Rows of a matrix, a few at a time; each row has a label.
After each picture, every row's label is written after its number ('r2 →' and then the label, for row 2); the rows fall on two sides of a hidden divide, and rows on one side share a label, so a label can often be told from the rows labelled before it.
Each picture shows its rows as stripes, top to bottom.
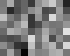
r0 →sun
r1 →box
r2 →sun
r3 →sun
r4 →sun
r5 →box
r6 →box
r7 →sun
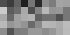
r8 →box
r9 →sun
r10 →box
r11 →sun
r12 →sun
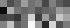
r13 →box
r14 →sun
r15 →box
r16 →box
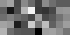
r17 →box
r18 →box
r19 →sun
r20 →box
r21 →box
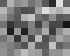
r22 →sun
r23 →sun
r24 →box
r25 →box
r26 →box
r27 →sun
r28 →box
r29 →sun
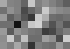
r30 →box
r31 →sun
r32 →sun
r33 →box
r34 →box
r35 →sun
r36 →sun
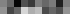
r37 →box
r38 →box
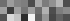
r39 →sun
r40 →box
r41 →box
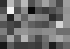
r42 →sun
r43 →sun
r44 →box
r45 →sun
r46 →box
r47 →sun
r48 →box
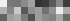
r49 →box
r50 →sun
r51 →sun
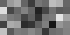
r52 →sun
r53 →box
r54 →sun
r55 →sun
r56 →box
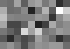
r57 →box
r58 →sun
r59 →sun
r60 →box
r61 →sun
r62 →box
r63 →sun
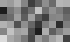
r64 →sun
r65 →sun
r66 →box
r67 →box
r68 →sun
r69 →sun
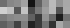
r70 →sun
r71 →sun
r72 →box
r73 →sun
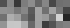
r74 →box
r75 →sun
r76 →sun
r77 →sun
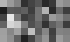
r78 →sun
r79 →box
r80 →sun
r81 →sun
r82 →box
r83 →sun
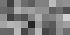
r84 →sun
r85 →box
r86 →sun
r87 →sun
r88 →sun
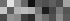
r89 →sun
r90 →box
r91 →sun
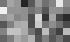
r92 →sun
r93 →sun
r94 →sun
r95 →sun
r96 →sun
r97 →box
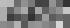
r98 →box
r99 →sun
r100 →box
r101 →sun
